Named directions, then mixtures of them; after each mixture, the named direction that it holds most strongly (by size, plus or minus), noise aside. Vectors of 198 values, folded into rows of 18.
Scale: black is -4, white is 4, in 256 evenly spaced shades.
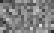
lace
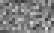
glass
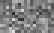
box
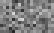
box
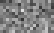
box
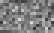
glass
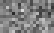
box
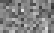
box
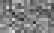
box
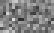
glass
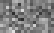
box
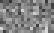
lace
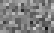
glass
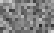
lace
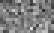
lace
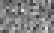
glass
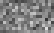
glass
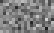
glass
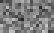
box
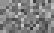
box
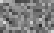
lace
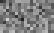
box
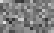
lace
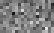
glass
